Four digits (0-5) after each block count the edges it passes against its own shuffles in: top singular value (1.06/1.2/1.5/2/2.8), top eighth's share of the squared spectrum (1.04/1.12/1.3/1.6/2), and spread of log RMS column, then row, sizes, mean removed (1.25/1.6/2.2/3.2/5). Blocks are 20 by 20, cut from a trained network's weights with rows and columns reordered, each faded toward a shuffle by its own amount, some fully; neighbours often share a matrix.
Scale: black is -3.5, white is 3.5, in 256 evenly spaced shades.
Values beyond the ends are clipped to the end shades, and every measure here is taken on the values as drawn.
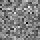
0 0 0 0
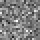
0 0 0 0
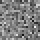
0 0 0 0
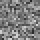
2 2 0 0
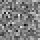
2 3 0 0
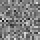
3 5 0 2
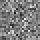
2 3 1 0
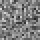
1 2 0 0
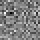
3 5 1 2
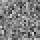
1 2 0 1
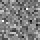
0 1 0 0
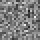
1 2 0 0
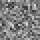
2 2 0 0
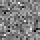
1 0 0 0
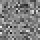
3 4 0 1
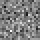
1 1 0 0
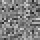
1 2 0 0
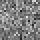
0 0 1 0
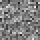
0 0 0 0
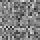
3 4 0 2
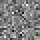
2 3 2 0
